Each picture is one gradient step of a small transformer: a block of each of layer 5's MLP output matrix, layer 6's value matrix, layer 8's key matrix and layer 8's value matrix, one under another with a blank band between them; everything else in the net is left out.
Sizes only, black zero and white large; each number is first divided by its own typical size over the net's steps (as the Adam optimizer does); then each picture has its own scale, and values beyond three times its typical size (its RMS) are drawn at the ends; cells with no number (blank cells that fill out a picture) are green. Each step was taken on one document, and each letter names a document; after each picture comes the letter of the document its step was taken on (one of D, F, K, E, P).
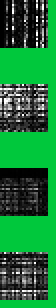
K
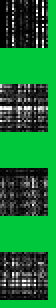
K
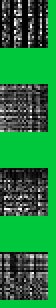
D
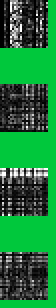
D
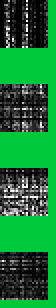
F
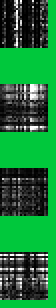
D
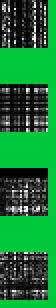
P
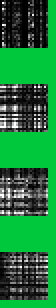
D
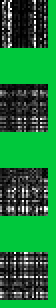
P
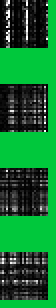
F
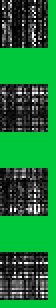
P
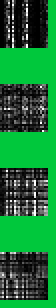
F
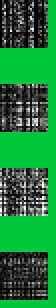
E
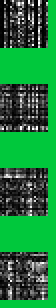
E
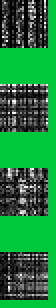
E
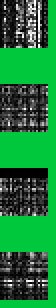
E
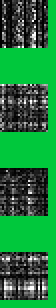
E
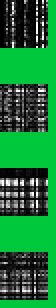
K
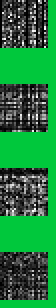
E
